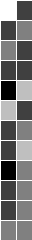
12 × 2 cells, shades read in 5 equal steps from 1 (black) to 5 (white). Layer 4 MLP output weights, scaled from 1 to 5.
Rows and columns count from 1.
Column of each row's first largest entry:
1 2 1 1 2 1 2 2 2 2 2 1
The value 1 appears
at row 5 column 1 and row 9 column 1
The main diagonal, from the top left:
5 3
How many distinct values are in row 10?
2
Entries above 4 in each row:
1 0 0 0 0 0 0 0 0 0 0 0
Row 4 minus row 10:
0 -1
